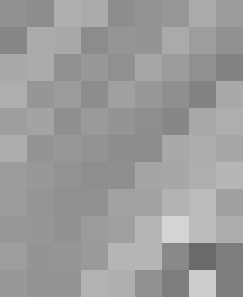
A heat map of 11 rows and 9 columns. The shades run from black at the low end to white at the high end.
There is no overall slope. The bottom left is the calmest part. Neither half mirrors the other. The grain runs diagonally up to the right. An odd patch, rougher than its surroundings, sits in the bottom right.
